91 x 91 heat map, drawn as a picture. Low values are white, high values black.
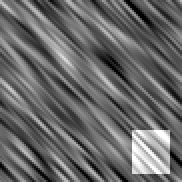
Streaks slant down to the right. The ninth with the lowest average is the bottom right. No overall slope runs across the table. An odd patch, lower than its surroundings, sits in the bottom right.
